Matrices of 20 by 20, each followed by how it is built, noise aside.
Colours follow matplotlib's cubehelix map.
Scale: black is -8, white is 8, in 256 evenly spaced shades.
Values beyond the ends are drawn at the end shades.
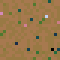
sparse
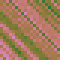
Toeplitz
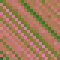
Toeplitz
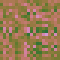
low rank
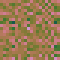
low rank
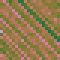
Toeplitz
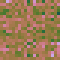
low rank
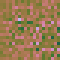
low rank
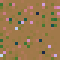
sparse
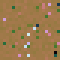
sparse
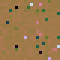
sparse
